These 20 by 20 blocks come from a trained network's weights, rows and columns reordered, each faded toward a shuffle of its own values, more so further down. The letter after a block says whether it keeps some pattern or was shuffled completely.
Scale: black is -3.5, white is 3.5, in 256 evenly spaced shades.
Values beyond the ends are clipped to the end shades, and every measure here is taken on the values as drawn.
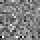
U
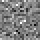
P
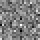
U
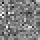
U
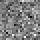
P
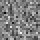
P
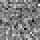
P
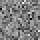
P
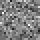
P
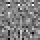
U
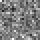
P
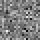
U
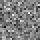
P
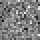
P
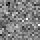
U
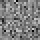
U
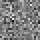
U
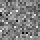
P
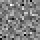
U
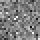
P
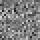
P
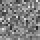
P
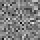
U
